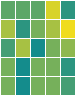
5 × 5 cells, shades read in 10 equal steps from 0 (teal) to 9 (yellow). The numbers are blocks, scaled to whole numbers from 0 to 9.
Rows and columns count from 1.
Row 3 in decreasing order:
6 5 4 2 0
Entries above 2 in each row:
4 4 3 3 3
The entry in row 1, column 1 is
3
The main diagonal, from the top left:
3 1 0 4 2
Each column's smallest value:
2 0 0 4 1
